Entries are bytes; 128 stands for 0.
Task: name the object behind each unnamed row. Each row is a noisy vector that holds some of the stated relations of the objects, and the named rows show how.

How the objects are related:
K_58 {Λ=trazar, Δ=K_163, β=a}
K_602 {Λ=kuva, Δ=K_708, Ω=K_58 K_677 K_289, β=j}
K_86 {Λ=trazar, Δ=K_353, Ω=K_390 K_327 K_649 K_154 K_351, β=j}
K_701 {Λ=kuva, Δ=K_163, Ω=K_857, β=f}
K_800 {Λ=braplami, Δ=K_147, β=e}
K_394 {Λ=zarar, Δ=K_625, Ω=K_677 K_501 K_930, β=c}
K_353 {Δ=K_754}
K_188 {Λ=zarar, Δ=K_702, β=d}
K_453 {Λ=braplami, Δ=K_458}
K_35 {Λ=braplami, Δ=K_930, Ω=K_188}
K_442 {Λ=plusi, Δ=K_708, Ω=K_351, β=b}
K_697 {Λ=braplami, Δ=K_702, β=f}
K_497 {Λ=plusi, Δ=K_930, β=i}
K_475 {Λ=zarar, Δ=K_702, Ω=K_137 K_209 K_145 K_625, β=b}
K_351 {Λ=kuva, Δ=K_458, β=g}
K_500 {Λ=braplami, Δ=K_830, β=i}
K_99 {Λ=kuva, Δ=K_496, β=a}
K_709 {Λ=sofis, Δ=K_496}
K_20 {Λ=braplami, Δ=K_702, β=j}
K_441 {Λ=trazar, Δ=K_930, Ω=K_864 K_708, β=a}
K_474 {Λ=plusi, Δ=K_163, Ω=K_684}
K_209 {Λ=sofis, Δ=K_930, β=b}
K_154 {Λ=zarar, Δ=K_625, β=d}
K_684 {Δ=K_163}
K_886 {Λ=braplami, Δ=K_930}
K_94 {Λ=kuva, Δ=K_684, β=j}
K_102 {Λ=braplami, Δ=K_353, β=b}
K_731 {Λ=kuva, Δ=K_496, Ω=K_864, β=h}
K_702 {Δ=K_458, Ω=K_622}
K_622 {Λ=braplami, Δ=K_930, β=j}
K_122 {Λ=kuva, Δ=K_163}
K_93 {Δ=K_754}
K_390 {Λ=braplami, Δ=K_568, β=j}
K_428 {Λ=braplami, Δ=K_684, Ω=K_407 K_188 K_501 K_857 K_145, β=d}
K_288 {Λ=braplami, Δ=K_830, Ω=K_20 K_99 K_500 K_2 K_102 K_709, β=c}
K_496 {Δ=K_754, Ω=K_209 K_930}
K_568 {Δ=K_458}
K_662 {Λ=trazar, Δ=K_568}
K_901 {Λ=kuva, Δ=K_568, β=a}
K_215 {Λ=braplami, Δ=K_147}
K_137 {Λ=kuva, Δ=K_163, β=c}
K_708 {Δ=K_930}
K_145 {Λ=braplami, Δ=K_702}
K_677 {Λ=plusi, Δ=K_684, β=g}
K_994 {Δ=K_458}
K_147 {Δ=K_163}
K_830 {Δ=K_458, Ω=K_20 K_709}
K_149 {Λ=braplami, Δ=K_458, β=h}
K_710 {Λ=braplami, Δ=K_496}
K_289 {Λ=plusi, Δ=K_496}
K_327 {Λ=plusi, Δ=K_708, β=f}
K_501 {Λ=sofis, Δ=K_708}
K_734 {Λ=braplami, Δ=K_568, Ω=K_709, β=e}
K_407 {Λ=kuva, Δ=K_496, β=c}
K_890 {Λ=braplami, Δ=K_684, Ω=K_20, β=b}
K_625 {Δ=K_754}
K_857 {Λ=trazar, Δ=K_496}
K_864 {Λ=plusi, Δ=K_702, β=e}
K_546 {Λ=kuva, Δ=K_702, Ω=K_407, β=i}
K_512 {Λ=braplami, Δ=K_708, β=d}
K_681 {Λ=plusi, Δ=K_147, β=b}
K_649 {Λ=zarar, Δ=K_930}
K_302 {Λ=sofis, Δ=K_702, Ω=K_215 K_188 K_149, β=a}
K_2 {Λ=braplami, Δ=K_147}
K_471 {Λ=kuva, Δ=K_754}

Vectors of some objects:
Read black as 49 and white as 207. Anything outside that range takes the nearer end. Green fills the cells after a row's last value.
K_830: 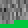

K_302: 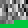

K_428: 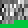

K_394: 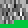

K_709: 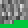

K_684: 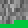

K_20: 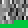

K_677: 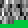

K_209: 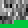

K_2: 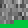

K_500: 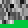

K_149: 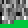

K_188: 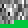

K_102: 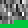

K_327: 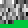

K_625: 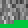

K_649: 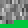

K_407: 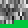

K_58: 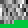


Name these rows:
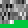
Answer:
K_546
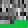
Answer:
K_734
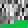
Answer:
K_154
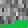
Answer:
K_501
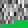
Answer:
K_512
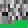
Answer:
K_701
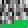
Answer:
K_731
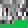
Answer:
K_441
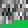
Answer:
K_137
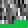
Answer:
K_864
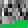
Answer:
K_351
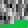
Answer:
K_475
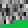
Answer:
K_288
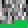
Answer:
K_99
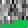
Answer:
K_622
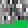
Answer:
K_86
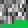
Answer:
K_901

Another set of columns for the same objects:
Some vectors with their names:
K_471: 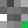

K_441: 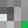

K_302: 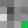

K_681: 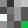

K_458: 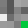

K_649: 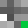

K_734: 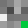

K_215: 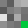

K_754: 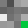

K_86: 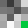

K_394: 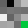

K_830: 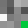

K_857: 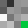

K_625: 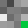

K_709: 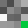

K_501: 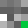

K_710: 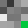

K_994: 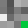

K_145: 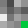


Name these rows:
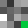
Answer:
K_209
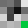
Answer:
K_602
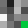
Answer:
K_149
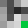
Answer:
K_390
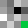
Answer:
K_188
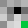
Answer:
K_697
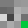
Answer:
K_58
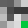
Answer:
K_20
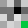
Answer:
K_327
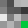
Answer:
K_500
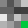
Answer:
K_497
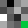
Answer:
K_731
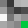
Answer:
K_546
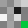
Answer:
K_428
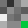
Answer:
K_289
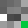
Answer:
K_99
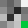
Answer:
K_94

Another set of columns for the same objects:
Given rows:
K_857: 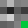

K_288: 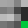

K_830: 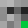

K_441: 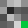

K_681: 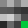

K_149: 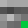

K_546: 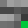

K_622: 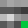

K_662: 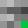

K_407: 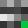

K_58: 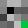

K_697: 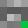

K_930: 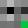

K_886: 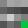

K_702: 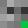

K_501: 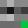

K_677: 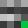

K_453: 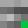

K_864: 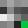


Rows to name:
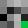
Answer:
K_188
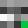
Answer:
K_800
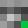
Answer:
K_20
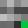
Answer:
K_351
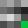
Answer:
K_890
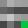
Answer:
K_649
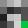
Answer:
K_99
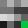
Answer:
K_442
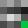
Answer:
K_102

